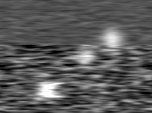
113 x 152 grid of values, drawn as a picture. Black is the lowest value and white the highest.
There are three bumps. Neither half mirrors the other. Most values sit low, with a long tail of high ones. No overall slope runs across the table. A horizontal seam about 40% of the way down splits the table, and the top part is calmer.
